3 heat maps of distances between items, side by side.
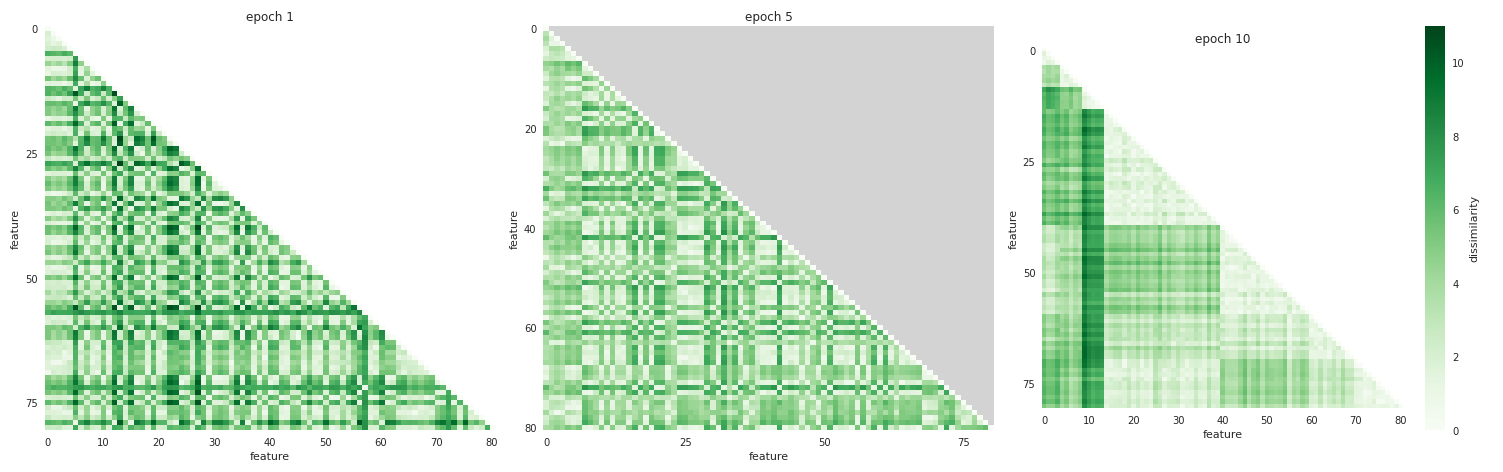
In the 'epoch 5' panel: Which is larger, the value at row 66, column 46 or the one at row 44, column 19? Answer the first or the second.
the first
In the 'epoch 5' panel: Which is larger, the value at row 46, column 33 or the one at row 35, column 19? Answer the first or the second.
the first
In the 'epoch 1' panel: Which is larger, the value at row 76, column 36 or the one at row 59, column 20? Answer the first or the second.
the first
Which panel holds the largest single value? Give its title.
epoch 1
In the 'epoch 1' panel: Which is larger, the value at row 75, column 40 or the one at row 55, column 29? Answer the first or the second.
the second
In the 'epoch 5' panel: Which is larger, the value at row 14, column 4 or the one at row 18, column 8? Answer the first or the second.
the second
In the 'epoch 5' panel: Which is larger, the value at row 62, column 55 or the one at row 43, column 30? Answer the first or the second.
the second
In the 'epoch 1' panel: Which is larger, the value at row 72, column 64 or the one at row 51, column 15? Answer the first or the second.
the first
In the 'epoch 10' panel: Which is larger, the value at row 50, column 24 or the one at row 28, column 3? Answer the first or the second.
the second
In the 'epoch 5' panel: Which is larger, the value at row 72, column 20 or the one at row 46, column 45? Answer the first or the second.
the second
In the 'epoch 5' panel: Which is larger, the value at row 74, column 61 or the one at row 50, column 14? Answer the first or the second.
the first
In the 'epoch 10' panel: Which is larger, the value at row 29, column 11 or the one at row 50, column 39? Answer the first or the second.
the first
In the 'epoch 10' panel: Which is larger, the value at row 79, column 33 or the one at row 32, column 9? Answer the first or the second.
the second
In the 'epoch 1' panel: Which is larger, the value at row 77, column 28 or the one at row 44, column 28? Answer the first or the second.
the first
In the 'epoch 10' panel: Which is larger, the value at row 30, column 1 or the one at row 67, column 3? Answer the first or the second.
the second
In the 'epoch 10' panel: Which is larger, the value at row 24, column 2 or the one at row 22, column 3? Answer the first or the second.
the second
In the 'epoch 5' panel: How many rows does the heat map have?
81
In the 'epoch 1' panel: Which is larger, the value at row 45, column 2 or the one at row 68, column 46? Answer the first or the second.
the first
